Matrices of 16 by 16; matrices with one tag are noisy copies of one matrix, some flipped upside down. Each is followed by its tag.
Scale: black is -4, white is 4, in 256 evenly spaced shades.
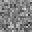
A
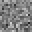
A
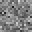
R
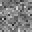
R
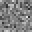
A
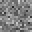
R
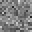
R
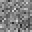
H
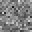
R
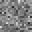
R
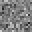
A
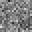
H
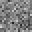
H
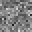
R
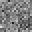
H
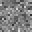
R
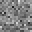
R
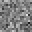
A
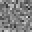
A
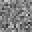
A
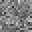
R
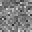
R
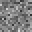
R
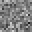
A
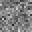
R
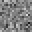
A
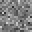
R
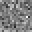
A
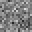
H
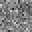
H
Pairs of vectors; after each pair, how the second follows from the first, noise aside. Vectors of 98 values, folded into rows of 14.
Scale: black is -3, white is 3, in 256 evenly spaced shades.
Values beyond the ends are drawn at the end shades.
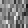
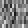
wrapped around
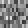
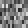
wrapped around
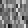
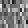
wrapped around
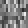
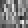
wrapped around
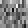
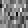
wrapped around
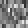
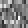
reversed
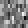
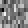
reversed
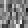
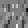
partly zeroed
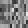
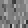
partly zeroed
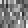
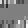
partly zeroed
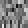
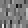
partly zeroed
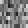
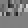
partly zeroed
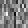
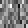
wrapped around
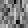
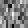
reversed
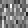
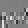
partly zeroed
